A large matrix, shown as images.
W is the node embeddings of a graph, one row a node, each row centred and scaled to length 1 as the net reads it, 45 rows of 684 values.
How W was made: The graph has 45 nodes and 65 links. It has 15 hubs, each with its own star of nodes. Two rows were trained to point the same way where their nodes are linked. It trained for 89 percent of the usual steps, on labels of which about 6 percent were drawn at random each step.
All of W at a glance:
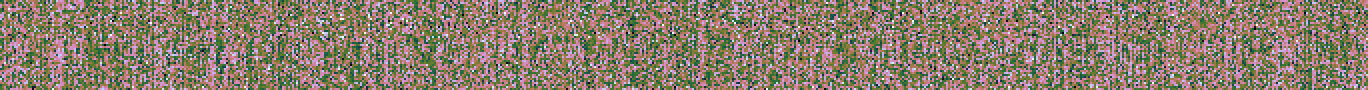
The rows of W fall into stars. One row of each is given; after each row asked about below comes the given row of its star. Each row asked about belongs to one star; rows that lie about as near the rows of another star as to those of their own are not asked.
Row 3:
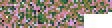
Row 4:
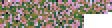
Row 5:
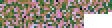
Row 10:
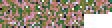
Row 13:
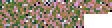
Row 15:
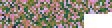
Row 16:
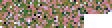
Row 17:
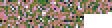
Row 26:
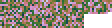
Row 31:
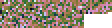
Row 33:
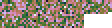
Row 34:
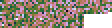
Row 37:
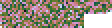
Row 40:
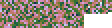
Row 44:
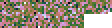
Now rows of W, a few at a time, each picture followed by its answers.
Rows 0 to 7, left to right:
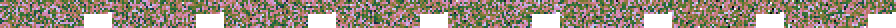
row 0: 17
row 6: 13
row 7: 3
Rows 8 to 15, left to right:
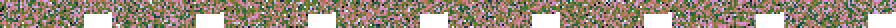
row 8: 31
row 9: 40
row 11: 16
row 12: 10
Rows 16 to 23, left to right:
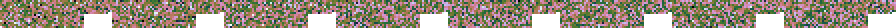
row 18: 37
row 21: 44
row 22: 4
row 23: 33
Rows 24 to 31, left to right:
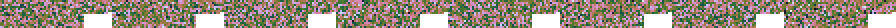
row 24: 4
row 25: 34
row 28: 10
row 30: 31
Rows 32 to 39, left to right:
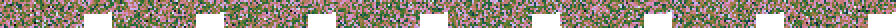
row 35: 15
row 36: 16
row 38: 13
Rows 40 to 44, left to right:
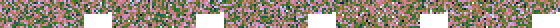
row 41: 15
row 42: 5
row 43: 26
